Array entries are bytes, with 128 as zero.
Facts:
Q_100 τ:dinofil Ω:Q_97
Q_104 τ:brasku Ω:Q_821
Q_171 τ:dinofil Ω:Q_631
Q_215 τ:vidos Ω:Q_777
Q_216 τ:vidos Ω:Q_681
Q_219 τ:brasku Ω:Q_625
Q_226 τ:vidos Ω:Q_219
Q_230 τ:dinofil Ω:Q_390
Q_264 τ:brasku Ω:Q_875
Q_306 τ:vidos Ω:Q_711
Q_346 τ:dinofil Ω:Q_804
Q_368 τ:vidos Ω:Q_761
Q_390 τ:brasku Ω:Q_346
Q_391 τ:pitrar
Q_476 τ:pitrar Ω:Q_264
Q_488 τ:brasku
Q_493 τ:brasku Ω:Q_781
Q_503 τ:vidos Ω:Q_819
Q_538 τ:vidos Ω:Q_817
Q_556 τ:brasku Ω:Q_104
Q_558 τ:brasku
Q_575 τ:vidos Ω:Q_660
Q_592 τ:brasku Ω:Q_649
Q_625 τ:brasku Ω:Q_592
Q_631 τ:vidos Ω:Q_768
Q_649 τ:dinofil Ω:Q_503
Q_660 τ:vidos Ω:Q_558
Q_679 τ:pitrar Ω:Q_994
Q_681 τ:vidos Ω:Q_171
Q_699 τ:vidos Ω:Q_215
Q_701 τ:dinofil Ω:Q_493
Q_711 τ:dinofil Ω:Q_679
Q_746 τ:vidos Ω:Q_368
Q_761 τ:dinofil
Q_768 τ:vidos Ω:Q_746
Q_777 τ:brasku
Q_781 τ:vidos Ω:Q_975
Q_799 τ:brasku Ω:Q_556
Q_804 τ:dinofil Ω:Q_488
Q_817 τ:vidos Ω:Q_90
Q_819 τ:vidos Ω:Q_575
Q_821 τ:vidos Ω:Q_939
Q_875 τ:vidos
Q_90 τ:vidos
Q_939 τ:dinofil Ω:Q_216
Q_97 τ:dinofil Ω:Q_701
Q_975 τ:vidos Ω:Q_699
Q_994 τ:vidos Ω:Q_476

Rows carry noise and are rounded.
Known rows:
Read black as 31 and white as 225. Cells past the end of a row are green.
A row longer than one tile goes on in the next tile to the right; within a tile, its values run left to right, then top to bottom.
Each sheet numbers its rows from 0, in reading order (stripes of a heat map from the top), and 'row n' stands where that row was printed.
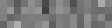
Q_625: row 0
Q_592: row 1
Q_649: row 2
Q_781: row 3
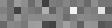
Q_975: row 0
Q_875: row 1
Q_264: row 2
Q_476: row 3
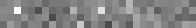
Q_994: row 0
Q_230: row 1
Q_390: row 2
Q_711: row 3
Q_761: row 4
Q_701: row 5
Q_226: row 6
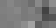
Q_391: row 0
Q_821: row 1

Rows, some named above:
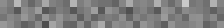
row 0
Q_768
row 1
Q_215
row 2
Q_781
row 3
Q_625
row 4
Q_681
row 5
Q_768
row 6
Q_631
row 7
Q_781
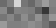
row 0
Q_631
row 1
Q_171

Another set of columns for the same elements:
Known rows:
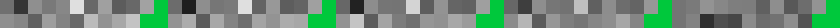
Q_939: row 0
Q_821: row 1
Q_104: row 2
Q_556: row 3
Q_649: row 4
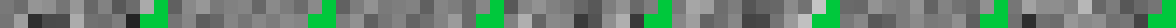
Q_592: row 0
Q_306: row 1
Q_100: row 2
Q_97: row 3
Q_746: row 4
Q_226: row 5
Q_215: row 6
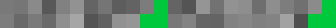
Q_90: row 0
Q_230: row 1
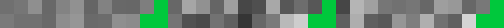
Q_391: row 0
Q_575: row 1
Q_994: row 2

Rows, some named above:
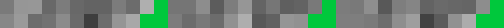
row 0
Q_368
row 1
Q_90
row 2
Q_761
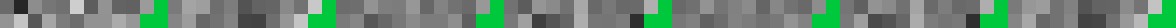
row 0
Q_104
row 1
Q_746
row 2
Q_226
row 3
Q_219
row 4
Q_538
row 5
Q_219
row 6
Q_746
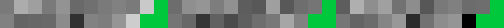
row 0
Q_631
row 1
Q_503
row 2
Q_781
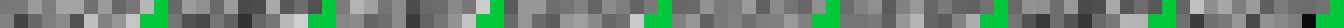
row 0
Q_681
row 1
Q_575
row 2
Q_768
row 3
Q_264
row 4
Q_799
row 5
Q_875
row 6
Q_819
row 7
Q_975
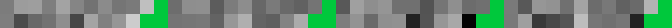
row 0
Q_171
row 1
Q_875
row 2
Q_493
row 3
Q_625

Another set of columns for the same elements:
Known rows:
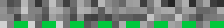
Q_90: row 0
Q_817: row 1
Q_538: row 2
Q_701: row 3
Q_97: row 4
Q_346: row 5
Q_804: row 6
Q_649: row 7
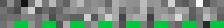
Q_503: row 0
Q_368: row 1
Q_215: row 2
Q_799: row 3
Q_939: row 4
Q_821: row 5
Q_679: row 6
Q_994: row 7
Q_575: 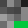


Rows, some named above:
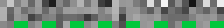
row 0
Q_681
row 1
Q_625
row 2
Q_100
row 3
Q_226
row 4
Q_821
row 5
Q_761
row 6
Q_503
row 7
Q_761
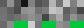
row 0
Q_503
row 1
Q_90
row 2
Q_631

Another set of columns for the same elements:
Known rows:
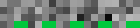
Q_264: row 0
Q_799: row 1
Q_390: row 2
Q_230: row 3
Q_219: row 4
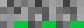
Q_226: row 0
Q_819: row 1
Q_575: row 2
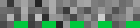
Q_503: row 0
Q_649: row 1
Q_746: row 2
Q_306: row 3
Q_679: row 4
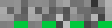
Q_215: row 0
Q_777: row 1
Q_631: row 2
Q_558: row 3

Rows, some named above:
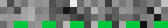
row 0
Q_226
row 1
Q_100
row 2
Q_538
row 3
Q_799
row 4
Q_821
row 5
Q_761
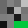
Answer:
Q_761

